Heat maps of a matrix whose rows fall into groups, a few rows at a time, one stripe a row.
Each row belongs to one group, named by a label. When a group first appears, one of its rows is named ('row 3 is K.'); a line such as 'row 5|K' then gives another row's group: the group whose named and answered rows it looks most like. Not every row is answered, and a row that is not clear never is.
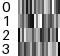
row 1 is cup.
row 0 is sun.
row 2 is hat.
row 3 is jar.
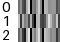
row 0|sun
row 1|jar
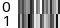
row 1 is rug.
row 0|cup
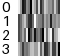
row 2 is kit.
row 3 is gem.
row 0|sun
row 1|cup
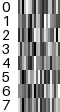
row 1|sun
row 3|jar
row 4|cup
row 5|gem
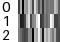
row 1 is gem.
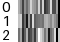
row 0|gem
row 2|rug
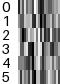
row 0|hat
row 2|gem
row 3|cup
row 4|jar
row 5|jar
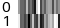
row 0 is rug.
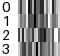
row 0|kit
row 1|kit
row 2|hat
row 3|kit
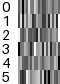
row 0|hat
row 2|kit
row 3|cup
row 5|gem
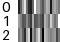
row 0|cup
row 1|kit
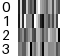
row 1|hat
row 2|jar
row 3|sun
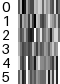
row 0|rug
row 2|cup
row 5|rug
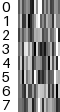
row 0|cup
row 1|rug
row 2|cup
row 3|hat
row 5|hat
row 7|jar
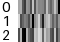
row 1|jar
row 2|rug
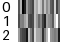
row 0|rug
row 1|cup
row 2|jar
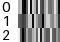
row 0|sun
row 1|jar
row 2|gem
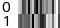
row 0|kit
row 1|jar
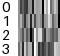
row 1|sun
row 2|cup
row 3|hat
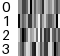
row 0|sun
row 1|rug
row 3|gem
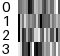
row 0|cup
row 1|hat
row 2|rug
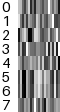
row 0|sun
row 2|cup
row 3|rug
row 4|gem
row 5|rug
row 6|rug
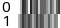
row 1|kit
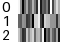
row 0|kit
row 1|jar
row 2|gem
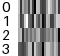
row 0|jar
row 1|cup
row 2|sun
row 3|jar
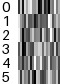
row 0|hat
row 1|kit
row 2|gem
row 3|rug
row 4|cup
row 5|jar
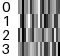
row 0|sun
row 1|gem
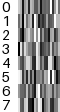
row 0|kit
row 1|hat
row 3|hat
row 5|sun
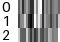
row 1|cup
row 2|kit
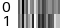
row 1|hat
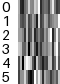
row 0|gem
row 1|kit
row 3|kit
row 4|hat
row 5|cup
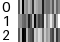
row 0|hat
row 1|kit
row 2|rug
